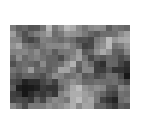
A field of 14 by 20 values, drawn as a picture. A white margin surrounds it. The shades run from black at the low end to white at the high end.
Ninth with the highest average: bottom middle. Mirror symmetry: none. Histogram: bell-shaped. Grain: blotchy. Stripes: none. Ninth with the lowest average: bottom left.
